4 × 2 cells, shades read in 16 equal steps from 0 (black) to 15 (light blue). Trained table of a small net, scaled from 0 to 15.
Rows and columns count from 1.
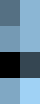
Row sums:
21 24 5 27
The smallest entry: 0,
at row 3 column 1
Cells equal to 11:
1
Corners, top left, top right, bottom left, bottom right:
8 13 12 15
